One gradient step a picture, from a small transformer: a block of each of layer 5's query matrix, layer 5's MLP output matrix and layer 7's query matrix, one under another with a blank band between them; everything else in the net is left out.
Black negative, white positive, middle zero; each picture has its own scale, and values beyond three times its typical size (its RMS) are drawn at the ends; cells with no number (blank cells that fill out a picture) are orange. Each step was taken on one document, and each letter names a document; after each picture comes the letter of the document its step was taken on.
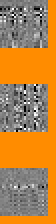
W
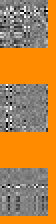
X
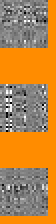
X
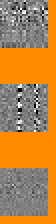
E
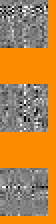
W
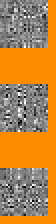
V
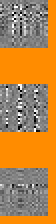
E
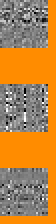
X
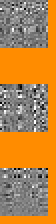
V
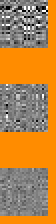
X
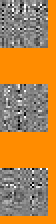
V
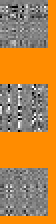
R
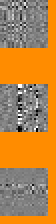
E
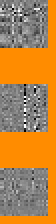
W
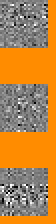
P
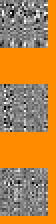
V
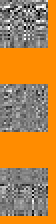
X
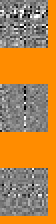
V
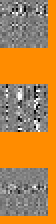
E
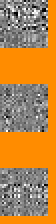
P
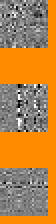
E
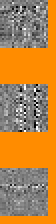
W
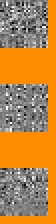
V
